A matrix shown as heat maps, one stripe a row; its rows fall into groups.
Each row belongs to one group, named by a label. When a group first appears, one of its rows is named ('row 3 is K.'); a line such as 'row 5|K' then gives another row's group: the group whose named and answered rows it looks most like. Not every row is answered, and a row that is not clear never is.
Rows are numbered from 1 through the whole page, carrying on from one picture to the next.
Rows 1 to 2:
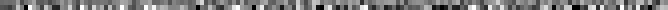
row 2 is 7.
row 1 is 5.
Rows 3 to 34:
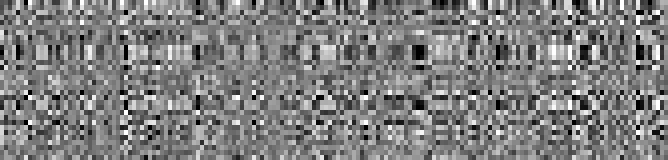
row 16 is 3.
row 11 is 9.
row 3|7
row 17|9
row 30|9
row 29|5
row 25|5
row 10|9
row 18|5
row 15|5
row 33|5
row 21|9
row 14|3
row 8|9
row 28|9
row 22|7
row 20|5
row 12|3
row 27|7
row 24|3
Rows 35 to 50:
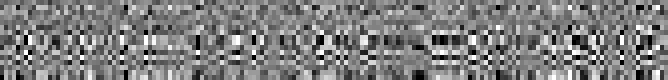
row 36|3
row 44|3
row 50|3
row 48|7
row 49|3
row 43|7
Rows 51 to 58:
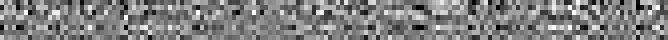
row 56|3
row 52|3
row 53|9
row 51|9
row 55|7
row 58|9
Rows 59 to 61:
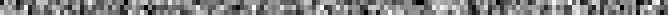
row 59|3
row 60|9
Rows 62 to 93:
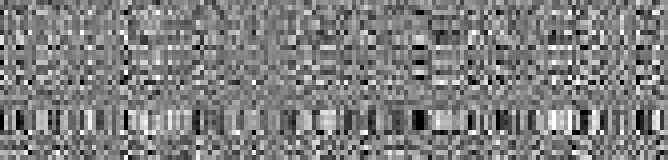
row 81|9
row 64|3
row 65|7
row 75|5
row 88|7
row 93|5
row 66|5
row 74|3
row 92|9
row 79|7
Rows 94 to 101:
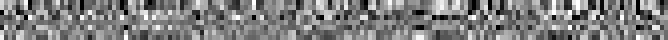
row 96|3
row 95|9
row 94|9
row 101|5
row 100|5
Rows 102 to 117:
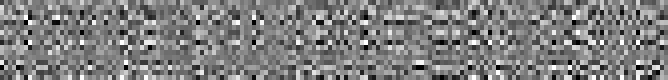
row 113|5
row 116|5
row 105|9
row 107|5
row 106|7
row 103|5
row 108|9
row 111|9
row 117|7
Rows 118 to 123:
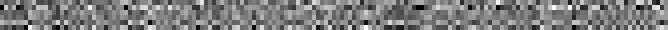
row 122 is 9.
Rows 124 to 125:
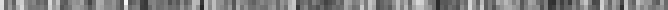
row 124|5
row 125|5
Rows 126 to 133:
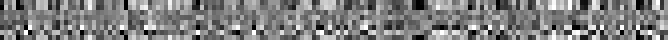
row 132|9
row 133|3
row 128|7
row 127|3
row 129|5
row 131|7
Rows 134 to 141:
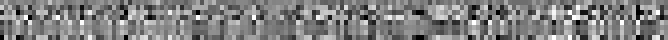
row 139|7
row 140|7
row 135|9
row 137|9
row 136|3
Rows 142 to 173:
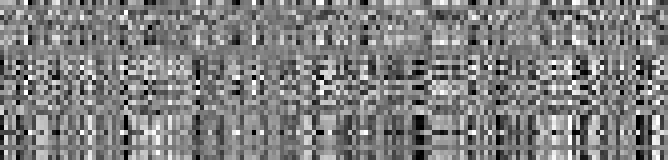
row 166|3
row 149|9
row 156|3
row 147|9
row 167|3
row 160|9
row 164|5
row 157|7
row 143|9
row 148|9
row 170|3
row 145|7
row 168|7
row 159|3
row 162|3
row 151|5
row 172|3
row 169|3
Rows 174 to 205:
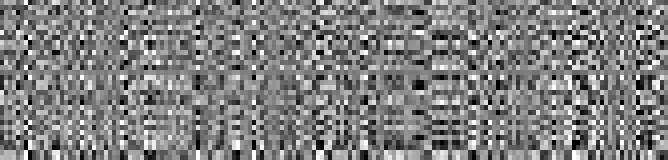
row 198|7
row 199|9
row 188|7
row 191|3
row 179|3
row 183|9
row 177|5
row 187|9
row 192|5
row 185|5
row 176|3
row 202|7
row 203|7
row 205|9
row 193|9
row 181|7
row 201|3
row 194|9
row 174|9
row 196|3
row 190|3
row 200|7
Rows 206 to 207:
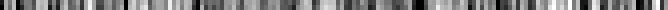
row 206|3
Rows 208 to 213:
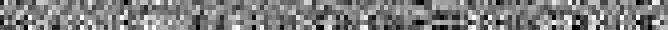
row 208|3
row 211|7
